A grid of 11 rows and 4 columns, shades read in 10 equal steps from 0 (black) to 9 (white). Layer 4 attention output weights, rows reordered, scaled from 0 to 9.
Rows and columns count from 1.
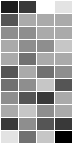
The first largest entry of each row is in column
3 2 3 4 1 2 3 4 2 2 1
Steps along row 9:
up down up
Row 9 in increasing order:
5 6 6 7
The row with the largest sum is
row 9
